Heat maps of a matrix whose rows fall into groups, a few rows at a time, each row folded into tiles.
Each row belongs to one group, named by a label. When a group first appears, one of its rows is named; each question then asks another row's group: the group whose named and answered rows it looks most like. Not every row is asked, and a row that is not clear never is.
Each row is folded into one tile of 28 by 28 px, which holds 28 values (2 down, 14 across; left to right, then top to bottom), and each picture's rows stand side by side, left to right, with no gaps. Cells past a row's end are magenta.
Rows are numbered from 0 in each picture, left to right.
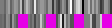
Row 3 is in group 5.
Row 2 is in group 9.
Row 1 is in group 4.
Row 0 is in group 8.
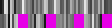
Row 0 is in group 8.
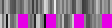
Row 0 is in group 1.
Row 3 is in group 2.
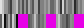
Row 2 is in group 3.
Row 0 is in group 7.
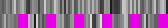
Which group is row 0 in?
9
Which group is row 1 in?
1
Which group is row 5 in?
9
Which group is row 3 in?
5
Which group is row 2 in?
3
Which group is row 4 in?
2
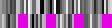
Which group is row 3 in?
8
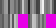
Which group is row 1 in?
9
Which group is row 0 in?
8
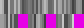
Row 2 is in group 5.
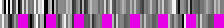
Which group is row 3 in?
8
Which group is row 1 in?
4
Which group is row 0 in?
3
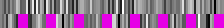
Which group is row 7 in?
3
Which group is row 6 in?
9
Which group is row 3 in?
4
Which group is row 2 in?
1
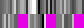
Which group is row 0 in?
9
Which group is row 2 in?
5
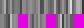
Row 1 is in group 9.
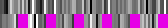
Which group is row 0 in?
2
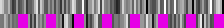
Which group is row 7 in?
9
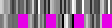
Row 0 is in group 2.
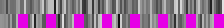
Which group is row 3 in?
8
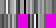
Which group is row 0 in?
4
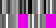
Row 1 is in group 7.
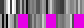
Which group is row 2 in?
2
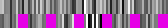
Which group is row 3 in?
7
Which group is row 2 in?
5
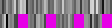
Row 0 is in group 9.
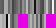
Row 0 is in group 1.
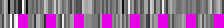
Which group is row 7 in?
9
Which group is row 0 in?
8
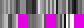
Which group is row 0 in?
5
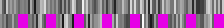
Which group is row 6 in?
4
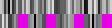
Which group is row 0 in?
3
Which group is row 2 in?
2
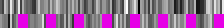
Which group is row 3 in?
2
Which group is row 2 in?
7
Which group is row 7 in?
2
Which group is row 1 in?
2
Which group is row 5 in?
3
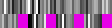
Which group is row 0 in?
1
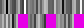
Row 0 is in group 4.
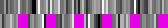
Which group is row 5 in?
2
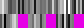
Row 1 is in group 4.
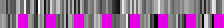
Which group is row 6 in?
7
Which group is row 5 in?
7
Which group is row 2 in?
7
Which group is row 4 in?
2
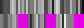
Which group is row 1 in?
4
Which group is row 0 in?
2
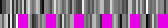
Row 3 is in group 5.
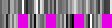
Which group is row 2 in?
7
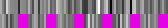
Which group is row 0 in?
3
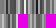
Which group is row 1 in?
3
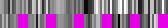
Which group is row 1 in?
8
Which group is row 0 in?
3
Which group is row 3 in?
2
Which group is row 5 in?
8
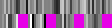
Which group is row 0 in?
5
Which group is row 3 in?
3
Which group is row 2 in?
8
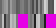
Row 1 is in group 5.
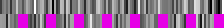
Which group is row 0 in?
1
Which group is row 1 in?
4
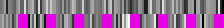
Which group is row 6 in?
5
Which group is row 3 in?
8
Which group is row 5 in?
2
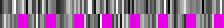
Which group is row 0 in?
9
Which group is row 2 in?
2
